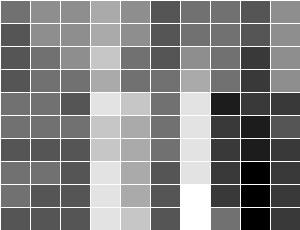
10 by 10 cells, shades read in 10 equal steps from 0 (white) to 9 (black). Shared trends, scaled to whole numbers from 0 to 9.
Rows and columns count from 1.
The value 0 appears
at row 9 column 7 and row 10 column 7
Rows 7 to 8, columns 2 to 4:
6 6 2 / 5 6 1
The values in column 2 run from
4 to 6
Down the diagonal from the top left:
5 4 4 3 2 5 1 7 9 7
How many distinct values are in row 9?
7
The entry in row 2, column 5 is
4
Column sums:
55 51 52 19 34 56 21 61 76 57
